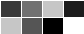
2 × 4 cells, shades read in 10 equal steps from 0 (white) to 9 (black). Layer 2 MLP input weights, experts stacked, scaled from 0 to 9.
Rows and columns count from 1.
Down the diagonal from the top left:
7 6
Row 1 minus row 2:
5 -1 -7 8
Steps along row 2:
up up down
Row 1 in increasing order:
2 5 7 8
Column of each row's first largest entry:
4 3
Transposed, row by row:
7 2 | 5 6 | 2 9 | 8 0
